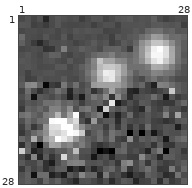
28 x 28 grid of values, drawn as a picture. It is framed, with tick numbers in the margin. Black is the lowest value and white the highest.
Most values sit low, with a long tail of high ones. There are three bumps. The top part is calmer, up to a seam about 40% of the way down. Neither half mirrors the other. No overall slope runs across the table.
